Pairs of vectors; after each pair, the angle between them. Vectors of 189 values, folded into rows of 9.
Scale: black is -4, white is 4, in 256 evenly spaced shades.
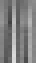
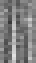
nearly parallel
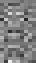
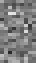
partly aligned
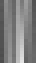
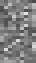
orthogonal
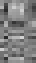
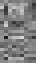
nearly parallel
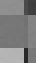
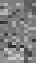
partly aligned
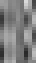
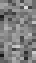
partly aligned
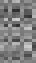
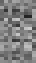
nearly parallel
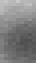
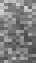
partly aligned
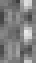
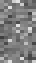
orthogonal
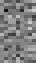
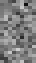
orthogonal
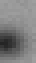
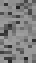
orthogonal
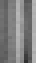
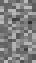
orthogonal
